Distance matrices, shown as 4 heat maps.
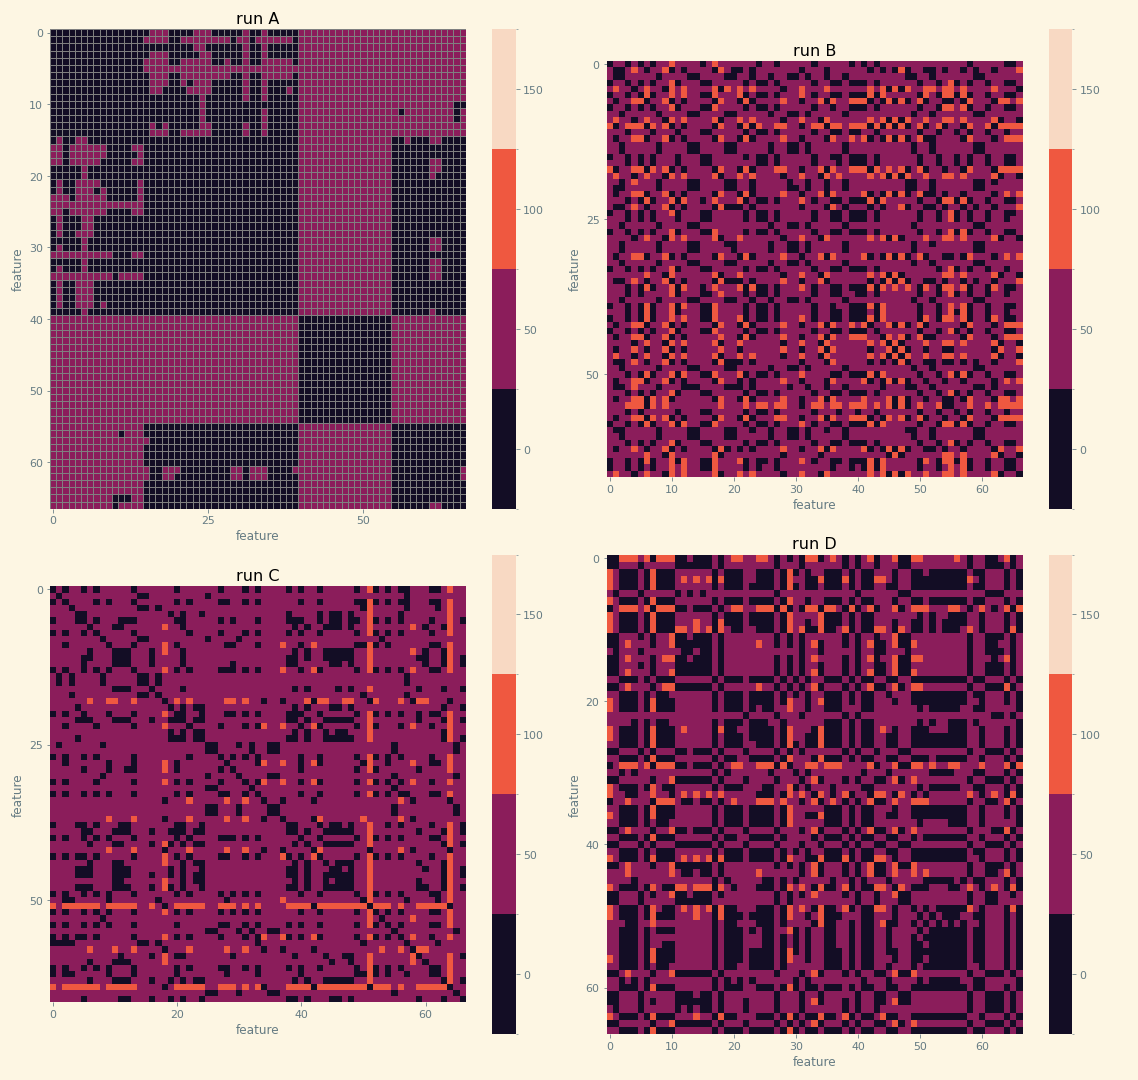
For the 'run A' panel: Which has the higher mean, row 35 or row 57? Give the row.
57
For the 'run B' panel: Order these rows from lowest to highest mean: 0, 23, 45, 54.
23, 0, 54, 45
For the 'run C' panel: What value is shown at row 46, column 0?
50
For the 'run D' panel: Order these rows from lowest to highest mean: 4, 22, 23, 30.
4, 23, 30, 22
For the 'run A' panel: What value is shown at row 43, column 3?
50
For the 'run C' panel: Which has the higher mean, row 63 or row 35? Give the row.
35
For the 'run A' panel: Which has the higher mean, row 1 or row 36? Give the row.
1
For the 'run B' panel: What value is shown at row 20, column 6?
50
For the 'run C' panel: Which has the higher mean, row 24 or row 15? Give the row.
15
